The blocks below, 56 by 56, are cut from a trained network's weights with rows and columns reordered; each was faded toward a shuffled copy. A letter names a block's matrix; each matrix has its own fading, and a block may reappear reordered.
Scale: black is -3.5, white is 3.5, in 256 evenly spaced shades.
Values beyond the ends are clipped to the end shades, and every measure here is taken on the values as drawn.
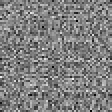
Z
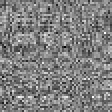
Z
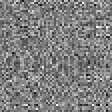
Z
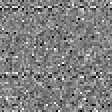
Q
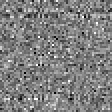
Q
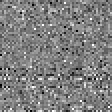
Q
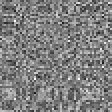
Z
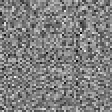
Z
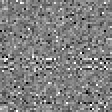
Q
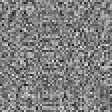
Z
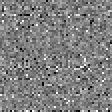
Q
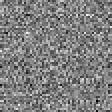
Z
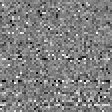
Q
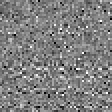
Q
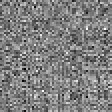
Z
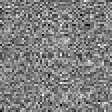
Z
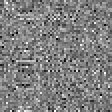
Q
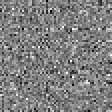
Q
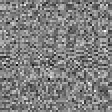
Z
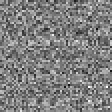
Z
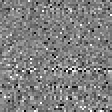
Q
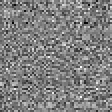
Z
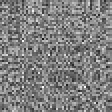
Z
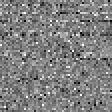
Q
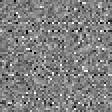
Q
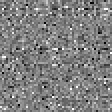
Q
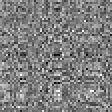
Z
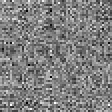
Z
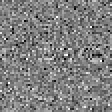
Q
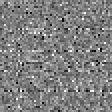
Q
